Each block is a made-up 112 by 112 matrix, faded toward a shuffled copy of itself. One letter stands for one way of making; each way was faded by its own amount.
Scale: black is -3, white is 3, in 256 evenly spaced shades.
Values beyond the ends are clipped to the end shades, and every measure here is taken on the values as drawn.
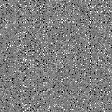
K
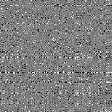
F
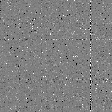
K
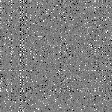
K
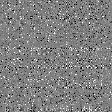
K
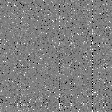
K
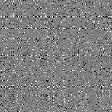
F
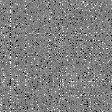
K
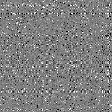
F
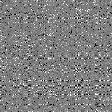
F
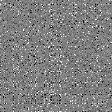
K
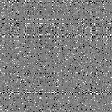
F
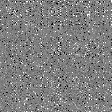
K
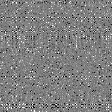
F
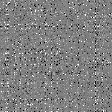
K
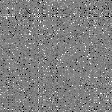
K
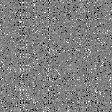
K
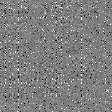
K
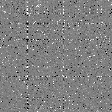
K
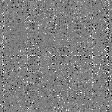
K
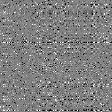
F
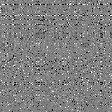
F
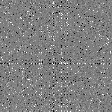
K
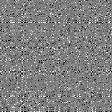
F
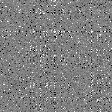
K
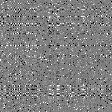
F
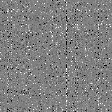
K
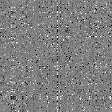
K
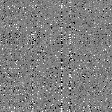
K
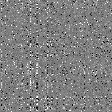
K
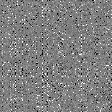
K
